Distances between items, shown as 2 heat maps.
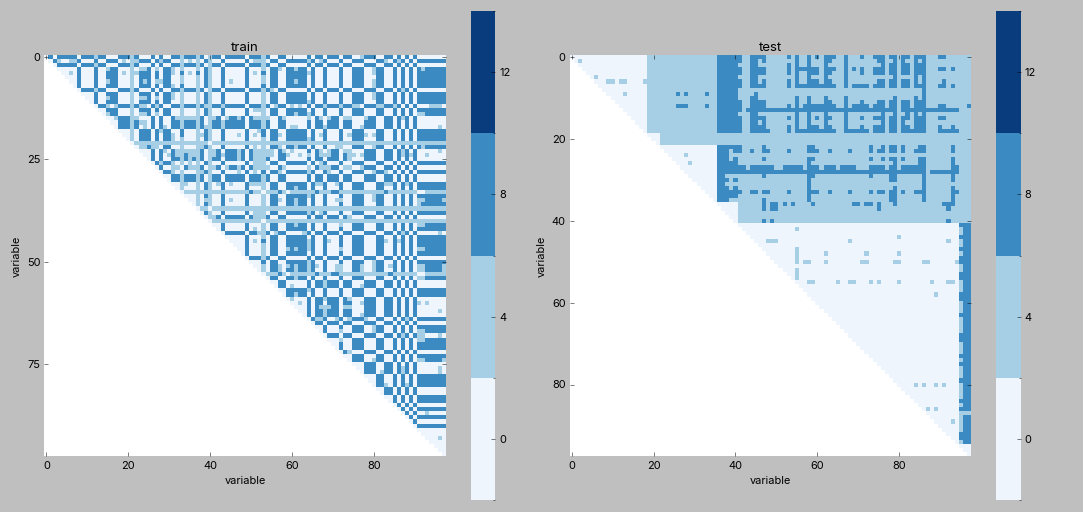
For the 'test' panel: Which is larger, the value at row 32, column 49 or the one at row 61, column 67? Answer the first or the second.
the first
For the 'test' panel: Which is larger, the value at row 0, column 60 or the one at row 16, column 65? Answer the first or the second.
the first
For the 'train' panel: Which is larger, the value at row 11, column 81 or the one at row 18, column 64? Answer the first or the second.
the first
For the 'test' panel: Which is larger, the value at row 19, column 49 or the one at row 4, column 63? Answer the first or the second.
the second
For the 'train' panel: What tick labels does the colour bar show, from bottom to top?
0, 4, 8, 12
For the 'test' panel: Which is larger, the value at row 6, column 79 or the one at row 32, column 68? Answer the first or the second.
the first
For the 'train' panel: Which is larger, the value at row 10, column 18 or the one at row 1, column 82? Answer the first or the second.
the second
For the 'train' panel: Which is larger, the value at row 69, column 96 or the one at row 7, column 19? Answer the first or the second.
the first
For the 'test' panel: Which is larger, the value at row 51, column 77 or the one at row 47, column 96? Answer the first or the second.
the second
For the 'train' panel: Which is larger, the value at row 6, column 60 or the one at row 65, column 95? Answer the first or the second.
the first
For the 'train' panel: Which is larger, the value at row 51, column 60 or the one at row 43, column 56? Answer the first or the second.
the first
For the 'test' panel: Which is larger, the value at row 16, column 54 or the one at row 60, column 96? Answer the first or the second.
the second
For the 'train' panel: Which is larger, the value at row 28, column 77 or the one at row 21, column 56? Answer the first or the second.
the first
